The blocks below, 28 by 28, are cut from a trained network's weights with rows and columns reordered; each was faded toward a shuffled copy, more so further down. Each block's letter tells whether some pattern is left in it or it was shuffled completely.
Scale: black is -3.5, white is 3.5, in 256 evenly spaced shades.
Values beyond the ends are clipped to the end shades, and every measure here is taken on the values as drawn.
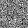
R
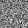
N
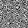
N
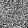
N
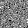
R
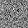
N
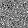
R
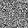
N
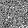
R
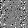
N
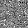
R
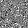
R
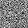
N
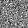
R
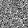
N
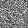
R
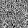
N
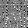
N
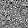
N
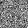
R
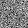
R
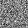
R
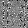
N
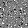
R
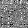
N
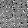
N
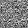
N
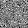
R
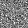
R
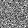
R
